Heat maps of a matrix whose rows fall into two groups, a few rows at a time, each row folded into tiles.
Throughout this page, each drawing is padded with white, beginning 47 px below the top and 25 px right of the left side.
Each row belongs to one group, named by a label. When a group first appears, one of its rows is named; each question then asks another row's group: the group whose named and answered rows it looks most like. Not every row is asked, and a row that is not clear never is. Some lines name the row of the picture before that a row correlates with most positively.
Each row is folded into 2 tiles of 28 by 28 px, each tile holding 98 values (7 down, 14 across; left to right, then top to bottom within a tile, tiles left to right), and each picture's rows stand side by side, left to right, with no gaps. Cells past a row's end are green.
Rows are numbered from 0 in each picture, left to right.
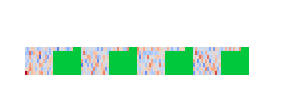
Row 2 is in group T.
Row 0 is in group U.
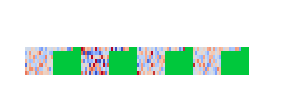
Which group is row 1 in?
T
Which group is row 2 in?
U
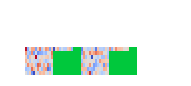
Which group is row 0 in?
T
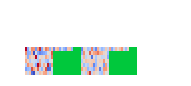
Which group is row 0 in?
T
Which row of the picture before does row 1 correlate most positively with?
1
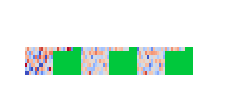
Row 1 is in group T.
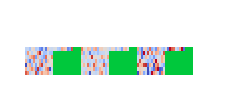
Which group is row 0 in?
U
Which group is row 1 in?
T
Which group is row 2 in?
T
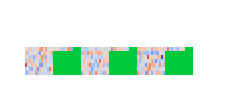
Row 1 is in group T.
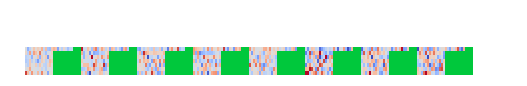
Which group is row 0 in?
U
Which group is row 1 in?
T
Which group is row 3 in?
T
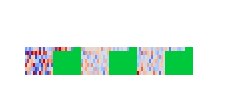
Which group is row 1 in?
U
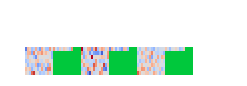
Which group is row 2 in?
U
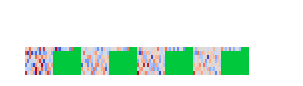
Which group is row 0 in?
T
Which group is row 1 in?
U
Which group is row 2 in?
U
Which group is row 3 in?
U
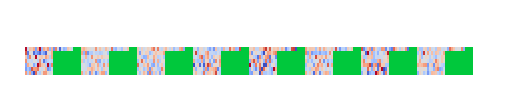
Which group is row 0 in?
T
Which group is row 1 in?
T
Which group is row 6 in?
T
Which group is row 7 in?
T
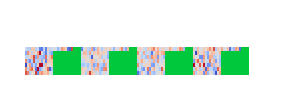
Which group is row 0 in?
U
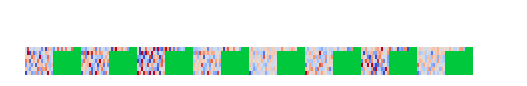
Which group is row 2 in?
U
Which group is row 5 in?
U
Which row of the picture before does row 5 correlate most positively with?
0
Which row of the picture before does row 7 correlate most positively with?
2
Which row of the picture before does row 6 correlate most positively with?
3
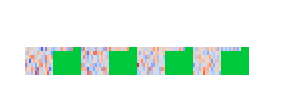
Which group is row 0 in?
U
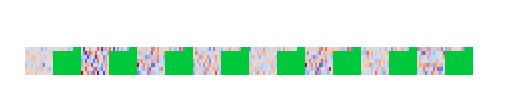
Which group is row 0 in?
U
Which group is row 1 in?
U
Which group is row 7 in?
T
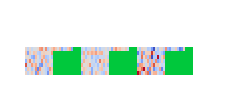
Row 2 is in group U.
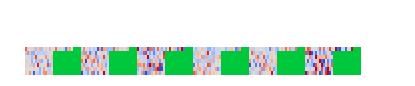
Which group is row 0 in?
T
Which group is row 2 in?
T
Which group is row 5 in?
T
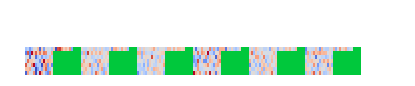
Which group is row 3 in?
U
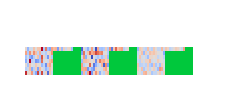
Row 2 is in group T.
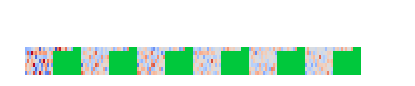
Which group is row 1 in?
U
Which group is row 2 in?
U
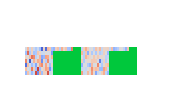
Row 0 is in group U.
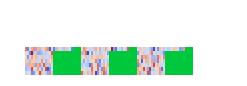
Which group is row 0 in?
T
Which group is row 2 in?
U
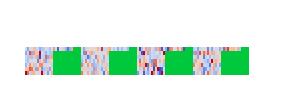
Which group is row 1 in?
U
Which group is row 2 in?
T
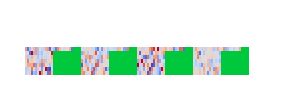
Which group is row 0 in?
T
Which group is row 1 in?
U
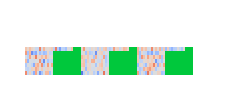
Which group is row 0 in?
T
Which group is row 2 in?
T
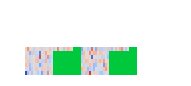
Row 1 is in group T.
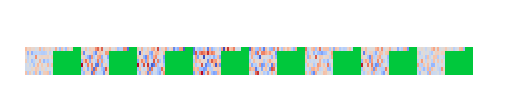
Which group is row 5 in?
T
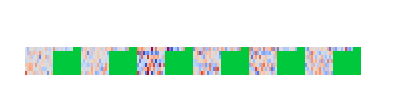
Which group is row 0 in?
U
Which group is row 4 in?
T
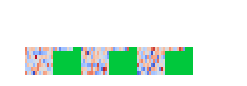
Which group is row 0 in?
T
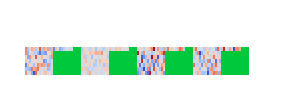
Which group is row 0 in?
T
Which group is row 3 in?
T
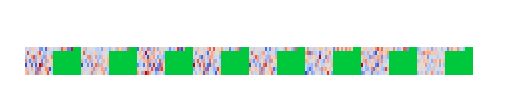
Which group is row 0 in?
U
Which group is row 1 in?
U
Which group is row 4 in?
U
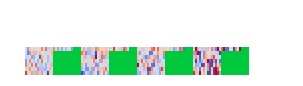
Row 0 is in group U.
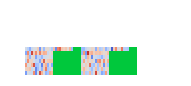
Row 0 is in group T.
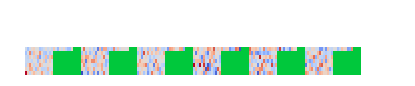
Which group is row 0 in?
U
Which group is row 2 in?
T
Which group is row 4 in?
T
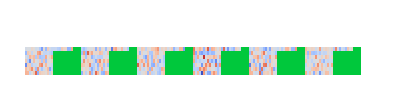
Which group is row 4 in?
U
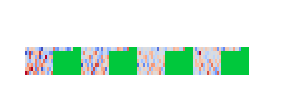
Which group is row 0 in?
U
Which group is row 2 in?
U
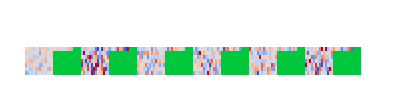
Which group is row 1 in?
U
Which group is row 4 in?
T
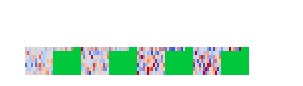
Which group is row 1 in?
T
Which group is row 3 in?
U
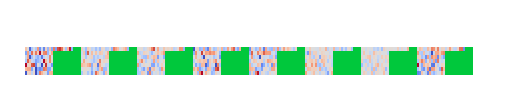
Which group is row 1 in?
T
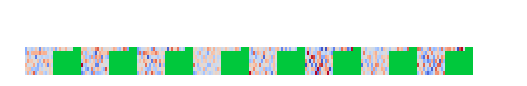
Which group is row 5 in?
U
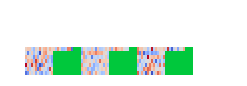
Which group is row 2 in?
T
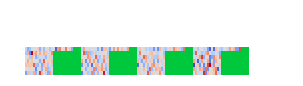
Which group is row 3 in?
U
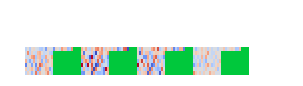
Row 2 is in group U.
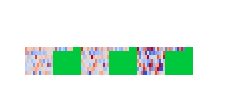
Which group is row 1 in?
T
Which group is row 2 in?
T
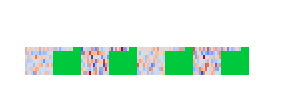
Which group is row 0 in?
T
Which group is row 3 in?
T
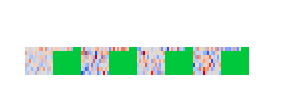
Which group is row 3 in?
T
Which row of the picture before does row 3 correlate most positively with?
0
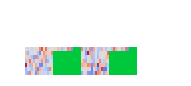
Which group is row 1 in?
T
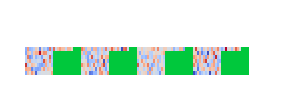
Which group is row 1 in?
T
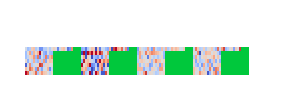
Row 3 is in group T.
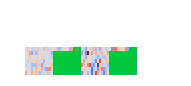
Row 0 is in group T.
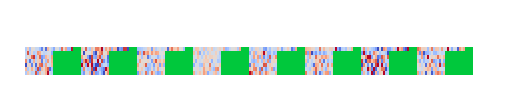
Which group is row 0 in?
U
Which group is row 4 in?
U
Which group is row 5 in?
T
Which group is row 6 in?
U
